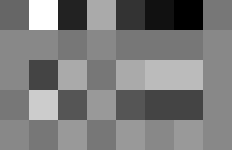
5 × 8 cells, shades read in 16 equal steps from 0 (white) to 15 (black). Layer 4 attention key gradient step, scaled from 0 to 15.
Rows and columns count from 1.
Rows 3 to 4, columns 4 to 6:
8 5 4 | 6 10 11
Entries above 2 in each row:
7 8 8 8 8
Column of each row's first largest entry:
7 3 2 6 2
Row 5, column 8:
7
